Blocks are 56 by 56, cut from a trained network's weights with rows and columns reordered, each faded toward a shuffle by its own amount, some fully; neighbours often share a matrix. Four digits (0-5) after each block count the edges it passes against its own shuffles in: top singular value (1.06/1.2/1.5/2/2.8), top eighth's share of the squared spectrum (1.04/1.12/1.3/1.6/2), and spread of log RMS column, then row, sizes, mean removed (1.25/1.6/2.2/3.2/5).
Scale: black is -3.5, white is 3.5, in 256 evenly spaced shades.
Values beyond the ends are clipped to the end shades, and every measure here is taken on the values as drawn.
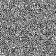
3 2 0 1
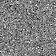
0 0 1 0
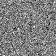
0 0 0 0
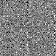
3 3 1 1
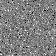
2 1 0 0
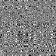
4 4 1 3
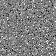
0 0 0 0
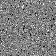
1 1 0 0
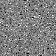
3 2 0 1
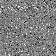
2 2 0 1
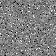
1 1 0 0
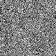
2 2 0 0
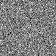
0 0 0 0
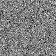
0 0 0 0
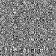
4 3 1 2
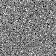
0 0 0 0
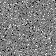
1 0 0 0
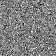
1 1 0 0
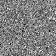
2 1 0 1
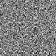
3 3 2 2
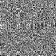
3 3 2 1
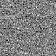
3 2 0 1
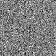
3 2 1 0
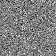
1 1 0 0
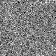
1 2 0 0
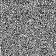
0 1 0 0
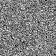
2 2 0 0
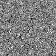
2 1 0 0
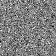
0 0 0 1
